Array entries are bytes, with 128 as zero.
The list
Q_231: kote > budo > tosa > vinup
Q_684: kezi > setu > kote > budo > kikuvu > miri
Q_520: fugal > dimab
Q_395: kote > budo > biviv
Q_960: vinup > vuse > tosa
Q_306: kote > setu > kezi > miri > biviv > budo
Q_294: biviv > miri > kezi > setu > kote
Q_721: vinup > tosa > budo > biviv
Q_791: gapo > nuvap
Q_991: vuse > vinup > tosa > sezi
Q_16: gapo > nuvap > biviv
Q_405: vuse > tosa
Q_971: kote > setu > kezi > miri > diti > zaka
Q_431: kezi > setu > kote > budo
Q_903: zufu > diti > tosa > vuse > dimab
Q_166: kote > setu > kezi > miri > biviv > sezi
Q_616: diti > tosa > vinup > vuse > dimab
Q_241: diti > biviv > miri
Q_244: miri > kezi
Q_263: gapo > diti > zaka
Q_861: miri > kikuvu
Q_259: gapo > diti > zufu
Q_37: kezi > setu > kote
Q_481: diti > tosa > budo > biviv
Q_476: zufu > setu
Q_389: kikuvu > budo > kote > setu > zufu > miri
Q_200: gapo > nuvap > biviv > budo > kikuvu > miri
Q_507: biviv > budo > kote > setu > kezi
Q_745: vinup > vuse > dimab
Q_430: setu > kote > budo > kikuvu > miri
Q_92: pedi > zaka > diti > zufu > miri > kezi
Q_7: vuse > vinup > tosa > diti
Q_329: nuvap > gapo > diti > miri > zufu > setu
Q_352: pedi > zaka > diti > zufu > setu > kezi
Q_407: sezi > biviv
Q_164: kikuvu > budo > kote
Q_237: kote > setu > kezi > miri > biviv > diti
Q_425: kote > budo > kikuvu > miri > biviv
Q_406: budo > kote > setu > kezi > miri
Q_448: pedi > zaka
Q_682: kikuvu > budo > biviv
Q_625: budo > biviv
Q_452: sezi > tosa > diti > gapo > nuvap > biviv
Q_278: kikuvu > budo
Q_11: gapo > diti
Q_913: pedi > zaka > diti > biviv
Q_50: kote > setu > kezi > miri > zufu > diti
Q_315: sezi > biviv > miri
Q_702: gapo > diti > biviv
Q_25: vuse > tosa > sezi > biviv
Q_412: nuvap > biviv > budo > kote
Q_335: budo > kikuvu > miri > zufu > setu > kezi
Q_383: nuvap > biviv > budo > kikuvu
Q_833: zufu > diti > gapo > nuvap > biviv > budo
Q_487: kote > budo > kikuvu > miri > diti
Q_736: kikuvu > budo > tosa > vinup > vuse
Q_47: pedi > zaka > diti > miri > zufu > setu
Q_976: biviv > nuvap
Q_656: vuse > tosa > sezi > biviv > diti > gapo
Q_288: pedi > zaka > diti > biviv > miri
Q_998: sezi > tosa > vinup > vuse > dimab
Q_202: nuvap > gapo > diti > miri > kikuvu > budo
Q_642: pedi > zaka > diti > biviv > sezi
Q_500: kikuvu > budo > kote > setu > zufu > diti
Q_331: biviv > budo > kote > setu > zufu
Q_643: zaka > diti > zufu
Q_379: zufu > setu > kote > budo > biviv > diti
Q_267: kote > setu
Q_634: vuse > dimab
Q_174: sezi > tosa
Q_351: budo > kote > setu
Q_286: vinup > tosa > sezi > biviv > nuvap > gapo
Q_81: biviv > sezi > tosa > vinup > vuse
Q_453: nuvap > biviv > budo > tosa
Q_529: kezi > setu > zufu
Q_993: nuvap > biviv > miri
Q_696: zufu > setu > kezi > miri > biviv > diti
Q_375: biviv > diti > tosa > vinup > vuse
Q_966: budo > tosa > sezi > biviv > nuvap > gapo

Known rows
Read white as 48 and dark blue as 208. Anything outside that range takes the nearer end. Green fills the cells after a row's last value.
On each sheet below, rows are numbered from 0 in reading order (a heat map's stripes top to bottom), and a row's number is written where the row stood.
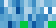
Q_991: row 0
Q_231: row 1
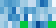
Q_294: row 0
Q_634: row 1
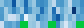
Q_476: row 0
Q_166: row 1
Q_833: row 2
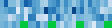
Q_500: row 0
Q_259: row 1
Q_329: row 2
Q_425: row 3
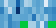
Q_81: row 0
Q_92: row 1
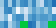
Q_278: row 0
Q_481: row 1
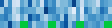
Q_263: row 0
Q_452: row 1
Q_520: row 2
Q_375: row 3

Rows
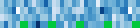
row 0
Q_431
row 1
Q_998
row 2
Q_395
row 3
Q_702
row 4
Q_684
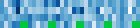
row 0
Q_25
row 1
Q_453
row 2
Q_791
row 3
Q_507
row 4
Q_971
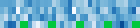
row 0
Q_267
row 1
Q_200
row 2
Q_406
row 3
Q_331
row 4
Q_7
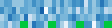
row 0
Q_237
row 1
Q_37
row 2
Q_383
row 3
Q_625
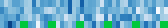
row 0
Q_960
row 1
Q_682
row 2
Q_529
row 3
Q_643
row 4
Q_721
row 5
Q_351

